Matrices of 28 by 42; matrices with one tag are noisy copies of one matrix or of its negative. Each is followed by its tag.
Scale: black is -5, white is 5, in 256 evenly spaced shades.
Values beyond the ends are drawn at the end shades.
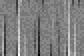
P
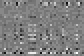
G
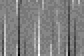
P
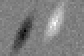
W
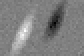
W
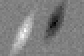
W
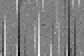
P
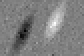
W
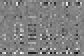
G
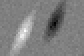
W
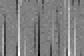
P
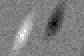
W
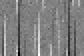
P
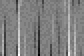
P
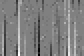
P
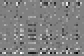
G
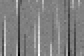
P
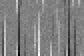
P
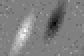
W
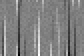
P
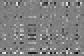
G
